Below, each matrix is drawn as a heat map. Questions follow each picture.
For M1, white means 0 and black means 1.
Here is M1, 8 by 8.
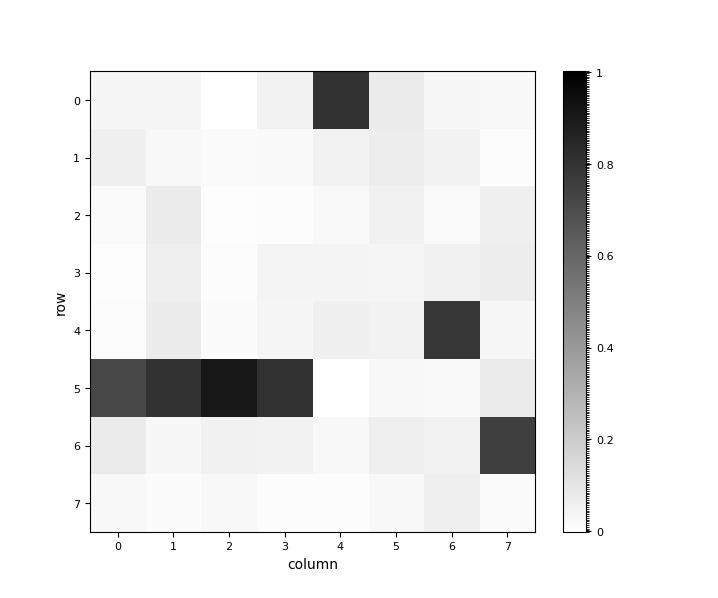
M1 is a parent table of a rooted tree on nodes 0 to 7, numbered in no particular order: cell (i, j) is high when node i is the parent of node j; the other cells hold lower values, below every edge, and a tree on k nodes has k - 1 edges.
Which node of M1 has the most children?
5
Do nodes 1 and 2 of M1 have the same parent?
yes
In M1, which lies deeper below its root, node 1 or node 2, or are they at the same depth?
the same depth
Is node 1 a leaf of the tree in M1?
yes
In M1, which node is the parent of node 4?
0
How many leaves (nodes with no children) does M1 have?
4
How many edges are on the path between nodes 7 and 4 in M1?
2
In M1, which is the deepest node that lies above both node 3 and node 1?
5
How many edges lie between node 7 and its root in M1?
4
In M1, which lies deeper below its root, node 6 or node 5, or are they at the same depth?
node 6
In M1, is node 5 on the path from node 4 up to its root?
yes
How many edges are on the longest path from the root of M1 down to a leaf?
4
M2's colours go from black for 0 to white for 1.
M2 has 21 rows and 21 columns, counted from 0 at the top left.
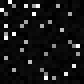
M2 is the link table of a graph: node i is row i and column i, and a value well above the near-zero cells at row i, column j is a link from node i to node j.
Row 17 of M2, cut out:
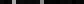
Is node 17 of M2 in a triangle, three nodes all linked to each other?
no
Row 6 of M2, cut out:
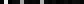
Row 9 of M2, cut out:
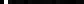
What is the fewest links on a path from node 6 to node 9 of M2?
2
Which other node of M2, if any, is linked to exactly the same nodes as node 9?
node 14
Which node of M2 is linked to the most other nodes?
node 1
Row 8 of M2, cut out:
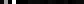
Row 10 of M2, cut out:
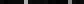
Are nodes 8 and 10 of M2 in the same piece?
yes
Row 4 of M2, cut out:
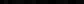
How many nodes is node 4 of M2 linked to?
0
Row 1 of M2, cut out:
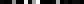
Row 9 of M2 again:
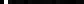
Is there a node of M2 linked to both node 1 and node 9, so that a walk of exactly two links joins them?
no
